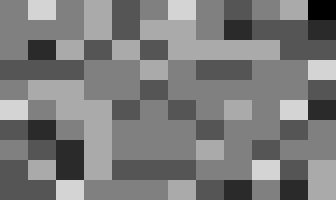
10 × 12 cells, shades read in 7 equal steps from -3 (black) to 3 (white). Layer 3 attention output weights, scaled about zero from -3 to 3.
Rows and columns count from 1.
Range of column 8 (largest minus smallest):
2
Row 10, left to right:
-1 -1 2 0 0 0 1 -1 -2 0 -2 1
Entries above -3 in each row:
11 12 12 12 12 12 12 12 12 12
